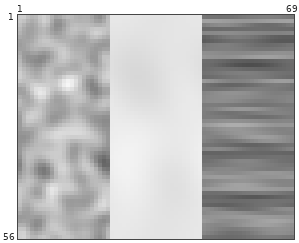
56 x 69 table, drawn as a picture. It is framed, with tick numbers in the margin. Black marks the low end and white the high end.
The table splits into one row of 3 panels. Panel 1,1: high, blotchy. Panel 1,2: very high, smooth, faint in contrast. Panel 1,3: middling, streaked across.
